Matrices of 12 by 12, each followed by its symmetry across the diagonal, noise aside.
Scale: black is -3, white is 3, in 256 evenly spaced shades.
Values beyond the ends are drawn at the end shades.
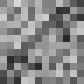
symmetric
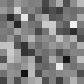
antisymmetric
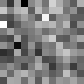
antisymmetric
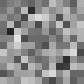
symmetric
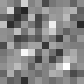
symmetric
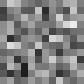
antisymmetric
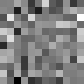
antisymmetric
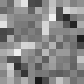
symmetric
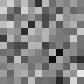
symmetric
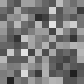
symmetric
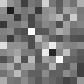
symmetric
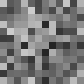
symmetric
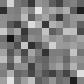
antisymmetric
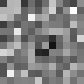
symmetric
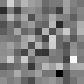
antisymmetric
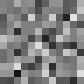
antisymmetric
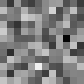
antisymmetric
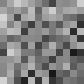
symmetric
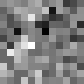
antisymmetric
